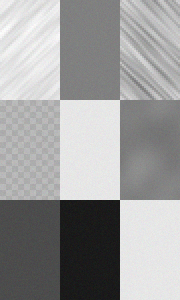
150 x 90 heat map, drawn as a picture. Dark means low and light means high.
It is made of 3 by 3 panels. Panel 1,1: very high, slanting up to the right, faint in contrast. Panel 1,2: middling, flat. Panel 1,3: high, slanting down to the right. Panel 2,1: high, checkered, faint in contrast. Panel 2,2: very high, flat. Panel 2,3: middling, smooth, faint in contrast. Panel 3,1: low, flat. Panel 3,2: very low, flat. Panel 3,3: very high, flat.
